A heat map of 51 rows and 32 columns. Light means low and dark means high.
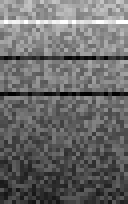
Odd lines: rows 6, 15 and 24. Slope: up to the bottom. Average level on the scale: 60%.
